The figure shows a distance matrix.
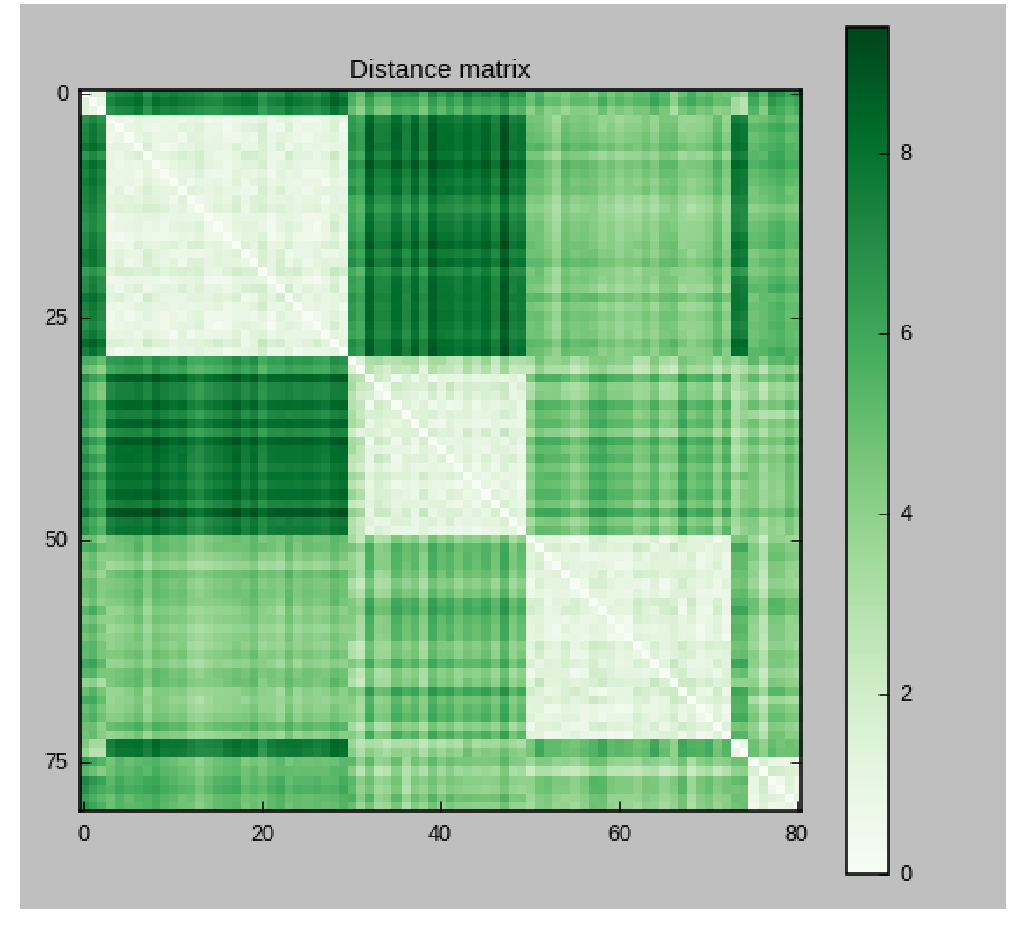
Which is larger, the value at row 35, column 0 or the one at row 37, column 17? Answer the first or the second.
the second
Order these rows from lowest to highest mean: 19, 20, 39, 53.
53, 20, 19, 39
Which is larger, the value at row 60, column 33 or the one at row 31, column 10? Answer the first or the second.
the second
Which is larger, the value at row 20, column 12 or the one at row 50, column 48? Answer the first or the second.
the second
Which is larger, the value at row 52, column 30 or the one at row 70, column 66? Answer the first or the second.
the first
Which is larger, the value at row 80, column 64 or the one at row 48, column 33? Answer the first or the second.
the first
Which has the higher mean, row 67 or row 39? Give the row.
39
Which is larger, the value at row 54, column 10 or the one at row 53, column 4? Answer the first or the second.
the first
